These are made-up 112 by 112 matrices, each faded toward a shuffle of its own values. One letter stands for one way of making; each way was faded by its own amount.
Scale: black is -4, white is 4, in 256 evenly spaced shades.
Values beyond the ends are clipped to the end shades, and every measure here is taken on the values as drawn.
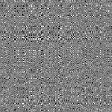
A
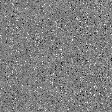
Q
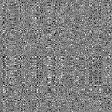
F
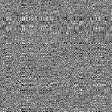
F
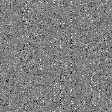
Q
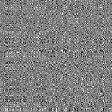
A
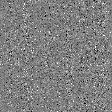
Q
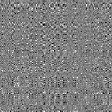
A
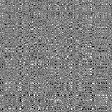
A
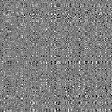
A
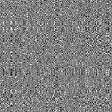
F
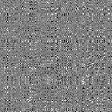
A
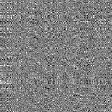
F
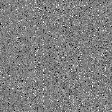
Q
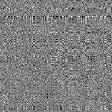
F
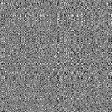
F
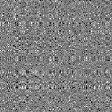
A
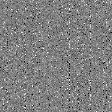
Q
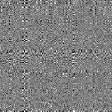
A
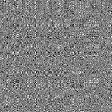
F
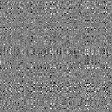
A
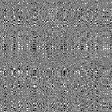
A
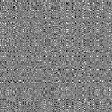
A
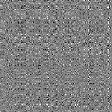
A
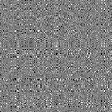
A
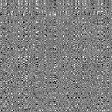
A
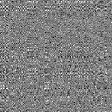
F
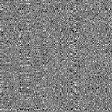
F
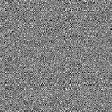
F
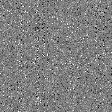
Q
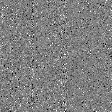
Q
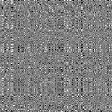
A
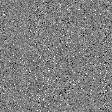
Q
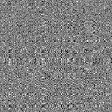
F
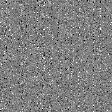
Q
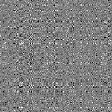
A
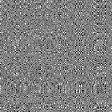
A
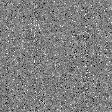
Q
